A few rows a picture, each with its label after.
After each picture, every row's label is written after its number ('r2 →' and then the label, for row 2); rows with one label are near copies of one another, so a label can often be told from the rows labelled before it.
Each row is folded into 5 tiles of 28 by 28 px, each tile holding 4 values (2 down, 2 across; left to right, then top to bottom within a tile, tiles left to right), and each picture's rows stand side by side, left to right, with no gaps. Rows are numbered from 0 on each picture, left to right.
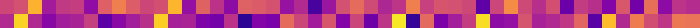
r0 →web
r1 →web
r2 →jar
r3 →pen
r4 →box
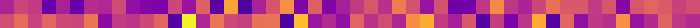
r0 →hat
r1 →box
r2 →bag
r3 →jar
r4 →pen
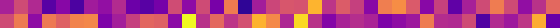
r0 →hat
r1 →box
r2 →web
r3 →jar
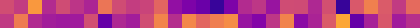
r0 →web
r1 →hat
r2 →pen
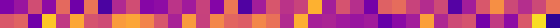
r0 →box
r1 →box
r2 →web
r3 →jar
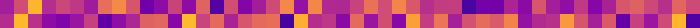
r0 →web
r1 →box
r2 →bag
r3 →hat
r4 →jar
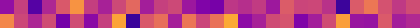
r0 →jar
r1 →hat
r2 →pen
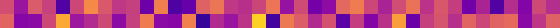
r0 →pen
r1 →jar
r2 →jar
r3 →hat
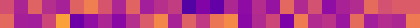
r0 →pen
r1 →hat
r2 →bag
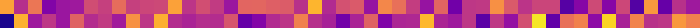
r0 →bag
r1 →web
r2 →web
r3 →jar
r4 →box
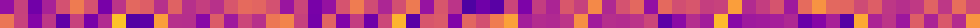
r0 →jar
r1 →bag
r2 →jar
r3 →hat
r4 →web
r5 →web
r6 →bag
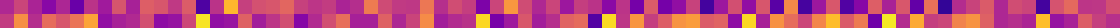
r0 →hat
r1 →pen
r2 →pen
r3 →pen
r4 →box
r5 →box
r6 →box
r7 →pen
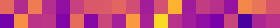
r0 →bag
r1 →web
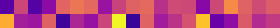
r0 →jar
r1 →pen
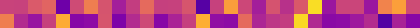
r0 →pen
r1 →pen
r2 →web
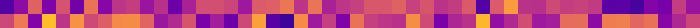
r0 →box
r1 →jar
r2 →bag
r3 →pen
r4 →hat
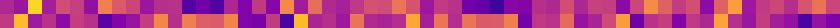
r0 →web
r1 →hat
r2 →bag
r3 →hat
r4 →pen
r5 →web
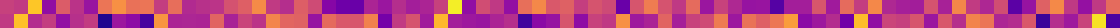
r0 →web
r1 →bag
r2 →hat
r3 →web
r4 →pen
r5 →hat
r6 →bag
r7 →jar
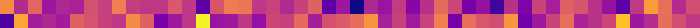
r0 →bag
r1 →pen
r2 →hat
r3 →hat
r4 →pen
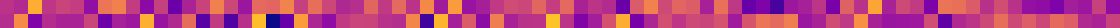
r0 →web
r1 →jar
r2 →bag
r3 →bag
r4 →pen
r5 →hat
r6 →web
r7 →hat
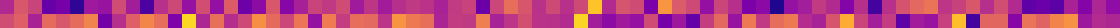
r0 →hat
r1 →box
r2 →box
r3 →pen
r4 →web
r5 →hat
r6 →jar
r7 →hat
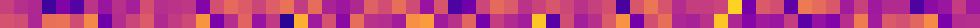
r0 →hat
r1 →pen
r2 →bag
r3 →jar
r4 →pen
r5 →web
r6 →hat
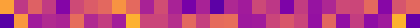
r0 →bag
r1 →hat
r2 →jar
